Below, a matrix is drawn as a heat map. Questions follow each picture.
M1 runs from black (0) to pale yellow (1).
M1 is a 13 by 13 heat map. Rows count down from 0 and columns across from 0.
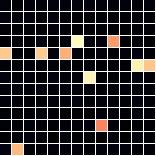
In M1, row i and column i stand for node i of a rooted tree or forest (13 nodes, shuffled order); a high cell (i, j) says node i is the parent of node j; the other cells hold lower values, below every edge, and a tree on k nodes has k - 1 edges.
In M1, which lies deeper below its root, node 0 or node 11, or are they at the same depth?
node 11
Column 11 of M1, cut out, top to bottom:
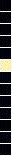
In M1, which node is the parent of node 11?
5
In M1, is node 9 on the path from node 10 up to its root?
no
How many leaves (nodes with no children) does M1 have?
7
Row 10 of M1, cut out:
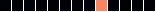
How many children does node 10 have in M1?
1
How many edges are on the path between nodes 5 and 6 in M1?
3
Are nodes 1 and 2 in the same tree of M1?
no
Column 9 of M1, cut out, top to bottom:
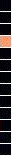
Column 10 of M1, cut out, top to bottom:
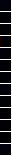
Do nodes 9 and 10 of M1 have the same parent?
no
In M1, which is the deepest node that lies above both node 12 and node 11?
5
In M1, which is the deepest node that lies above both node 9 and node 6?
3
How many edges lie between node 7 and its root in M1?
3
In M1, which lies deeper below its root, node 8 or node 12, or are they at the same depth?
node 12
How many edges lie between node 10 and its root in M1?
0
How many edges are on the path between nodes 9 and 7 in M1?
3
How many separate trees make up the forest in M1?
3
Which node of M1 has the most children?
4
